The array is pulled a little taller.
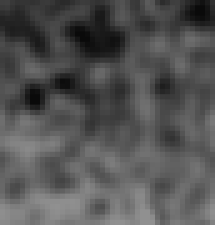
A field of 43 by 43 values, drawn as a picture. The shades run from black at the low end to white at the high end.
The texture is blotchy. The field climbs toward the bottom. On average the colour sits 30% of the way up the scale. The values follow a bell shape.
